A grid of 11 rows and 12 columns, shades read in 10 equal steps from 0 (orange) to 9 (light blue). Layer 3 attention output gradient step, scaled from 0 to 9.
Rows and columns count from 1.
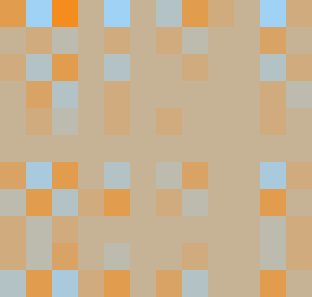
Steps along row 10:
up down up up down same down up same up down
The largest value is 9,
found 3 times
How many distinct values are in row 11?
6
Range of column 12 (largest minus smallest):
2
